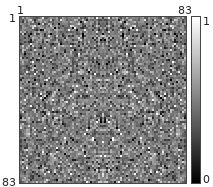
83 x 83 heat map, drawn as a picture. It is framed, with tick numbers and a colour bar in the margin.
It is mirror symmetric from left to right. On average the colour sits 50% of the way up the scale. The grain is fine, like static. No single row or column stands out from its neighbours. There is no seam. No regular stripes run through it.
